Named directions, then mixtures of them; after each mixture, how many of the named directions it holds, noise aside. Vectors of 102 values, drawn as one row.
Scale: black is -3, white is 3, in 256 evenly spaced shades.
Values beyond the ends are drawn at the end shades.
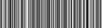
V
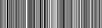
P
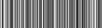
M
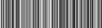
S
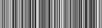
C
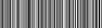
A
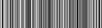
three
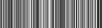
three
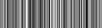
three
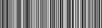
three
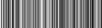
one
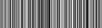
three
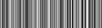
one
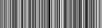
two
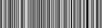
one
